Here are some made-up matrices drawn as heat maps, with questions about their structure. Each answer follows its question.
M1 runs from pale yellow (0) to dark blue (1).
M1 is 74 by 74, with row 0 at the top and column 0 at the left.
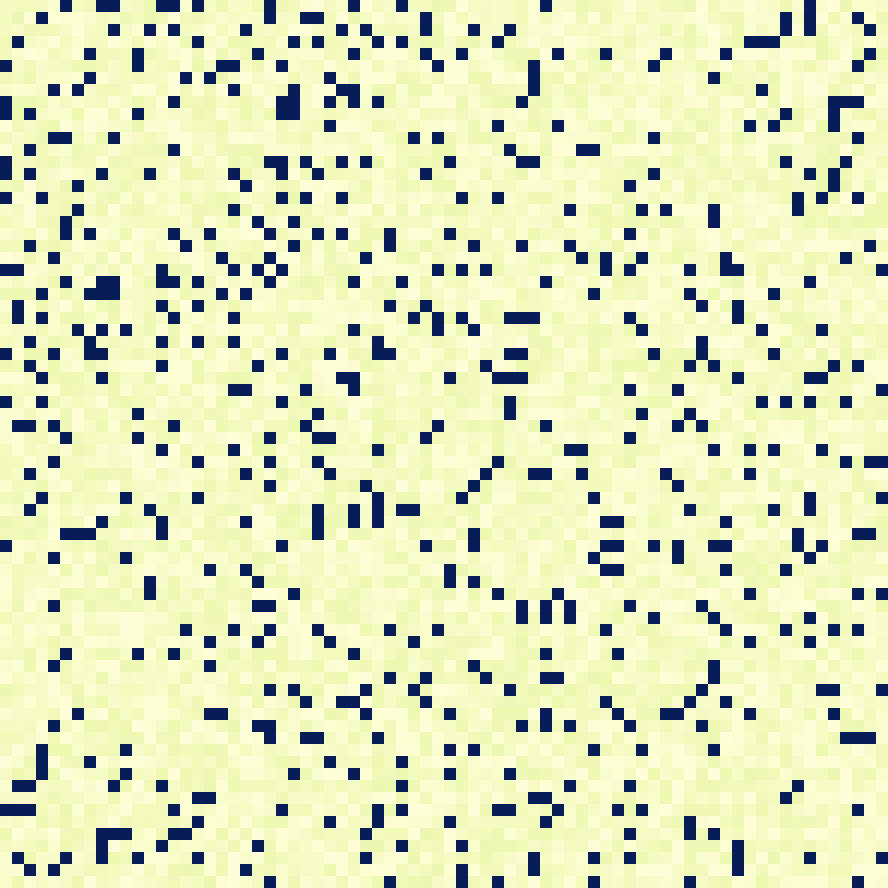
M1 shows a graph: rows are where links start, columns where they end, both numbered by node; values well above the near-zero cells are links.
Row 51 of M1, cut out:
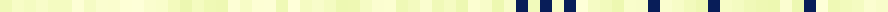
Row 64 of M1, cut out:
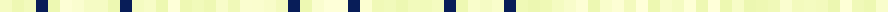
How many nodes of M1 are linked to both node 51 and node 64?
0
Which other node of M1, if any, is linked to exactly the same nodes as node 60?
node 50
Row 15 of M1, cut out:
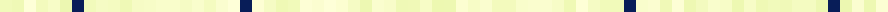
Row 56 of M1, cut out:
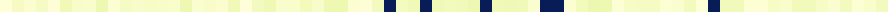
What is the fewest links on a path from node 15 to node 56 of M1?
3
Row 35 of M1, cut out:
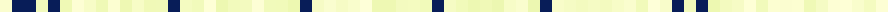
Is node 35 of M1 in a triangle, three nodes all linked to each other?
yes
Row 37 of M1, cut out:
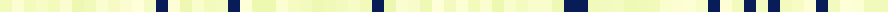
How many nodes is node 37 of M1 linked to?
9
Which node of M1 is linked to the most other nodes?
node 22
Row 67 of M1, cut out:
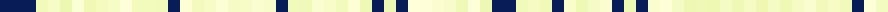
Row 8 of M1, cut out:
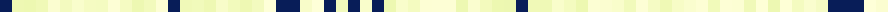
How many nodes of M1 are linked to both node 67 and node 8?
5
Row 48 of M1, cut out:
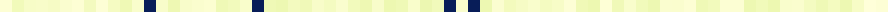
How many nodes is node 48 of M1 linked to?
4
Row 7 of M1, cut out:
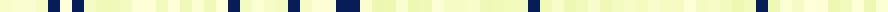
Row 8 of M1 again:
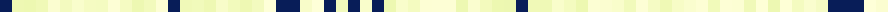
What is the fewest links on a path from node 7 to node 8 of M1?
2
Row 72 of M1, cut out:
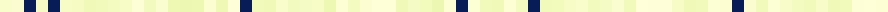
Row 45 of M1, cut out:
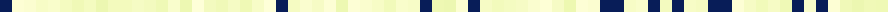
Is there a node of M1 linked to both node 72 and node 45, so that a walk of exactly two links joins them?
no
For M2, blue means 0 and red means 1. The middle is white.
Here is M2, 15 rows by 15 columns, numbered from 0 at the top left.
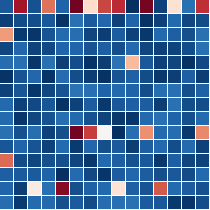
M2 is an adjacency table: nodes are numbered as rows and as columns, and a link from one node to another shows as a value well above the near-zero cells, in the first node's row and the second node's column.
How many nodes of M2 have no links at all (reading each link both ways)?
0
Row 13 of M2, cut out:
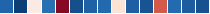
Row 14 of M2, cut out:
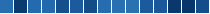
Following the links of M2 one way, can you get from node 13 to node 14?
yes
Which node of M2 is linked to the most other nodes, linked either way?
node 0
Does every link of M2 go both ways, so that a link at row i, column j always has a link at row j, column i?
no
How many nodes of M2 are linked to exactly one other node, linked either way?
3
